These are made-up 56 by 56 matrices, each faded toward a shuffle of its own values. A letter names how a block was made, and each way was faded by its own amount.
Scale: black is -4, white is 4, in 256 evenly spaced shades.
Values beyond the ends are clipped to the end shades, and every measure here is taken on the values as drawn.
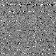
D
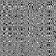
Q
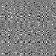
Q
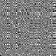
Q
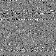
D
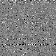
D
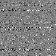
D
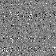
D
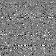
D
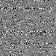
D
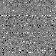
D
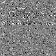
D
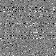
D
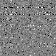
D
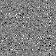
D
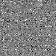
D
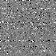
D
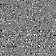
D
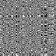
Q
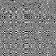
Q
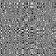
Q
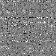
D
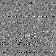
D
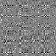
Q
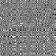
Q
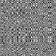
Q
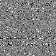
D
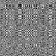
Q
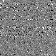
D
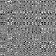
Q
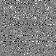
D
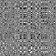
Q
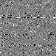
D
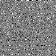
D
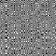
Q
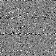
D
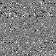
D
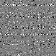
D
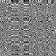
Q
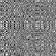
Q
